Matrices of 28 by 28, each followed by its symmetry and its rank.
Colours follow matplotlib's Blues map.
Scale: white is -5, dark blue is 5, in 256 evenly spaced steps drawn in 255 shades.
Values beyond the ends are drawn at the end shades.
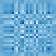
symmetric, rank two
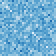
symmetric, full rank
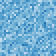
symmetric, full rank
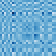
symmetric, rank two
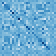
symmetric, rank five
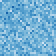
symmetric, full rank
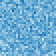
neither, full rank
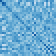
symmetric, rank five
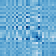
symmetric, rank two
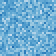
neither, full rank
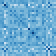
symmetric, rank five
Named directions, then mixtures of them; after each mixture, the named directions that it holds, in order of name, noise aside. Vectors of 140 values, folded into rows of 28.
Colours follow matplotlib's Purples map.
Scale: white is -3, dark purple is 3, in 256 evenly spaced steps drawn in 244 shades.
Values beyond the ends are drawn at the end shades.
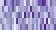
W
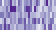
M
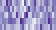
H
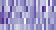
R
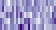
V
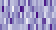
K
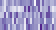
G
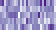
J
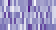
G, K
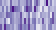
M, V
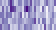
M, R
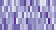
G, W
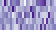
W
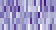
G, J, V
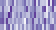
R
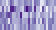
M, R, V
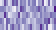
J, M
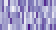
G, K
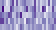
R, V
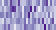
M, W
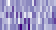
V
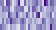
H, J, K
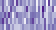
R
